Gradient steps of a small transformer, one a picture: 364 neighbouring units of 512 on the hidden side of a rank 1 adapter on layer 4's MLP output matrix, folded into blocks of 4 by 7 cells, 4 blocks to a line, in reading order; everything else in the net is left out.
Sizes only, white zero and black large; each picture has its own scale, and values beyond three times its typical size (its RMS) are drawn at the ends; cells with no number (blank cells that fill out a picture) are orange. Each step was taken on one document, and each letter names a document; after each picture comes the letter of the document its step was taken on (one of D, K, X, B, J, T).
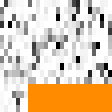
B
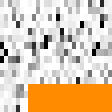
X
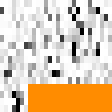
B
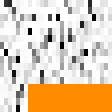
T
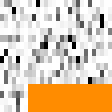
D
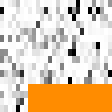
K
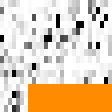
B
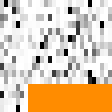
D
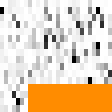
B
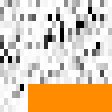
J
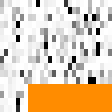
D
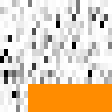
K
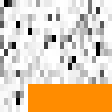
T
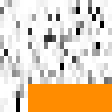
J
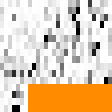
B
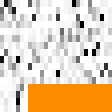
T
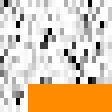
D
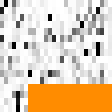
T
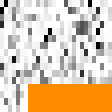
D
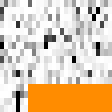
X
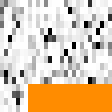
J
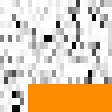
K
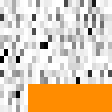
X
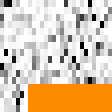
X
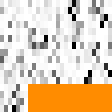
K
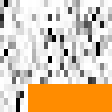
J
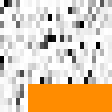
X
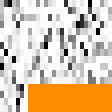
D
